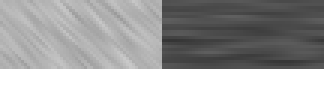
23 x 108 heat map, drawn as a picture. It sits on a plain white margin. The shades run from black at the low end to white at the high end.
The table splits into one row of 2 panels. Panel 1,1: high, slanting down to the right, faint in contrast. Panel 1,2: low, streaked across, faint in contrast.
